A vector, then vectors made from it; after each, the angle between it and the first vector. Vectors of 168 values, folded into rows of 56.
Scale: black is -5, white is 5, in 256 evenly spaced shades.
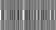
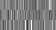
orthogonal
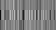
nearly opposite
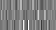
orthogonal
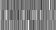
partly aligned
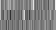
partly aligned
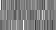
orthogonal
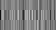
nearly opposite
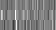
orthogonal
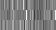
orthogonal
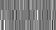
orthogonal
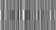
nearly parallel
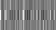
nearly parallel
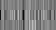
nearly opposite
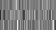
partly opposed
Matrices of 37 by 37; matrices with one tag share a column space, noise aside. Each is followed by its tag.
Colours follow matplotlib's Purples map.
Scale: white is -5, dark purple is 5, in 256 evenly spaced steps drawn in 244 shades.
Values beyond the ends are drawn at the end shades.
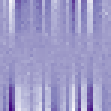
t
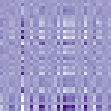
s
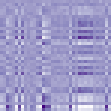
s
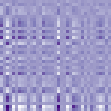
s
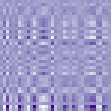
s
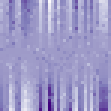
t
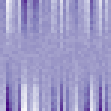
t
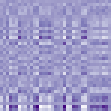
s
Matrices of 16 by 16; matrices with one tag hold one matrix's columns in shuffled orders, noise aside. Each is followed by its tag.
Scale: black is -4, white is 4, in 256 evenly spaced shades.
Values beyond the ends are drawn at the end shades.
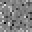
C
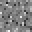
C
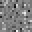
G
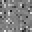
G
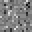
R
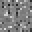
R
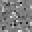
C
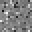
G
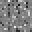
R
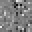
R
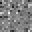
G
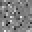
C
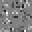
G
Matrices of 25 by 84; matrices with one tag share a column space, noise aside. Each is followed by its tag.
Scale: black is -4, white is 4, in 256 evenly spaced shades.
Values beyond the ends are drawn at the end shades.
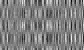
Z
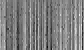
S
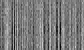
S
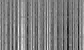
S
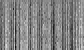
S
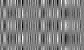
Z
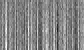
S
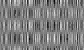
Z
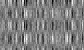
Z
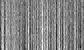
S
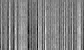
S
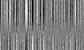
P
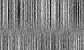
P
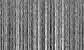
S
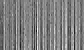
S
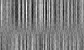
P
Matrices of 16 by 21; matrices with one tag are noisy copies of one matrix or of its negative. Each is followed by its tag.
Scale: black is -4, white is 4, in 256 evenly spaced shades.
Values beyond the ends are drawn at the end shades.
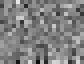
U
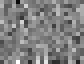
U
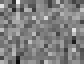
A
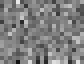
U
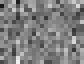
A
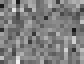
A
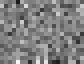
U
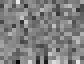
U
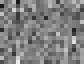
A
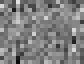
A
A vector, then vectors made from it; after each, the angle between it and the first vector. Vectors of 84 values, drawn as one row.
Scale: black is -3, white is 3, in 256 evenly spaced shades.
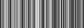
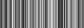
orthogonal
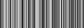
nearly parallel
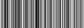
nearly opposite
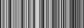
nearly parallel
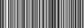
partly aligned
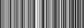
nearly parallel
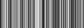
nearly parallel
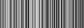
partly aligned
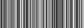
orthogonal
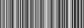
orthogonal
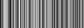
partly aligned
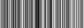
nearly opposite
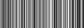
partly aligned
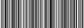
partly opposed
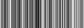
nearly opposite
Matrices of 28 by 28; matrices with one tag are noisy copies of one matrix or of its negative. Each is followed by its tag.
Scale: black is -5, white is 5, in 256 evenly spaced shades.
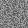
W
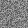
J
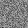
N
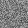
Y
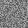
N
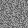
W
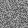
Y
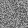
Y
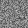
J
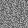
W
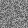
J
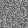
N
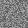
N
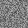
N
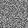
N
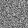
W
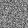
N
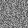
W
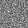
W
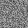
N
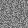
W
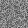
J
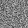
W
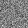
J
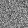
Y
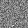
J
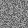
W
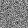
J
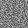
W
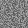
W
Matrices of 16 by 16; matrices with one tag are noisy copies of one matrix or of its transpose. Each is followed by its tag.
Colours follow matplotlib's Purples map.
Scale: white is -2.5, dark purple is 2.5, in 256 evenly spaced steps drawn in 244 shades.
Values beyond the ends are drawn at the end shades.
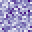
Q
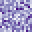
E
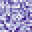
E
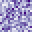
Q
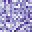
E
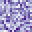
E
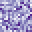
E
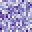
Q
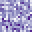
E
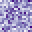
Q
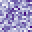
Q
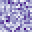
E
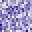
Q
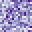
Q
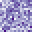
Q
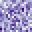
Q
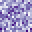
Q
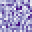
E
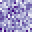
Q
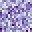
Q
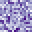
E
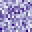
Q
